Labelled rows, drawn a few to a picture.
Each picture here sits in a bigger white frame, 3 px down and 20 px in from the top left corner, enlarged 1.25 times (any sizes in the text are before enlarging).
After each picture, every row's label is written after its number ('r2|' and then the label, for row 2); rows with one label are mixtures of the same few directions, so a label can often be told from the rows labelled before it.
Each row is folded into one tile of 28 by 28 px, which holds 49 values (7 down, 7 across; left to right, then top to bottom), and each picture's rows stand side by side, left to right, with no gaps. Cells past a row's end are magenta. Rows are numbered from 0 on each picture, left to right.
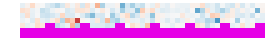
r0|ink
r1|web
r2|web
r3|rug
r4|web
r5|web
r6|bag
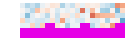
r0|rug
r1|bag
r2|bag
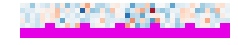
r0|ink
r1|bag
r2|ink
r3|bag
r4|ink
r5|ink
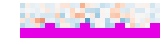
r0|web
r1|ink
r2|ink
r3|rug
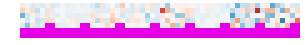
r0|rug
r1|web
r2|web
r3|ink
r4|web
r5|bag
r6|bag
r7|rug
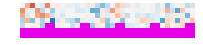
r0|ink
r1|web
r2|ink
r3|web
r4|rug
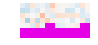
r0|web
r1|bag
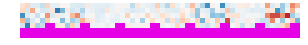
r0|rug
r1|web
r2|rug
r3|web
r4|web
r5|ink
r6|rug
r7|bag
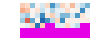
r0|web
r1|bag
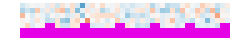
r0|rug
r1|ink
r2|bag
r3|bag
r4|ink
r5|ink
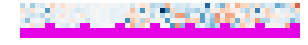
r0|bag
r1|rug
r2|ink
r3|rug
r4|web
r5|ink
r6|bag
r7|bag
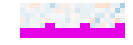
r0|bag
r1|ink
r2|bag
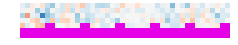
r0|ink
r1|ink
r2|bag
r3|bag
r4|ink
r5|ink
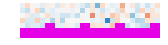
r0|rug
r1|bag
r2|web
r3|ink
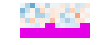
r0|ink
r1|ink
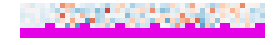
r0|web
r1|rug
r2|rug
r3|bag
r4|web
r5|rug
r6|ink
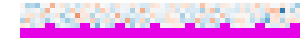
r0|bag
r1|ink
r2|rug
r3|rug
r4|ink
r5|rug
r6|ink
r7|rug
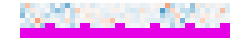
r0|web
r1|ink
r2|web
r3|rug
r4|web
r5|bag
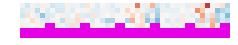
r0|ink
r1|web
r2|web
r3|ink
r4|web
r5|ink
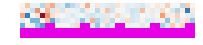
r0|ink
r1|bag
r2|rug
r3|rug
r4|bag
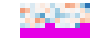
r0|web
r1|bag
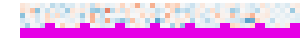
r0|rug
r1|rug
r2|rug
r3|ink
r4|rug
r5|ink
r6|web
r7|bag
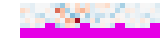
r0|web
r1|web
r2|bag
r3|web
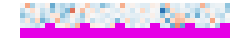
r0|web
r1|rug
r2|bag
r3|rug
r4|web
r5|web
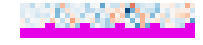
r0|ink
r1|web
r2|ink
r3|web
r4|ink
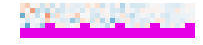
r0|rug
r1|web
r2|web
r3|rug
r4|rug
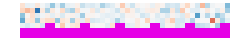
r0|rug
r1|rug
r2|bag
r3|web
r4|ink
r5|web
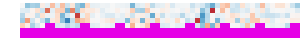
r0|bag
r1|ink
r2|web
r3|rug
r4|web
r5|rug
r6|web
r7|bag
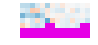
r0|bag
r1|rug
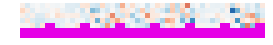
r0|web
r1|bag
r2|web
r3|ink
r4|ink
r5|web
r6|web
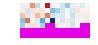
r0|ink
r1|ink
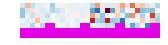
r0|web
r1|web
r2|rug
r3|rug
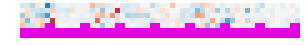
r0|ink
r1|rug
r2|bag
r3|bag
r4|ink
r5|rug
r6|rug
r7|ink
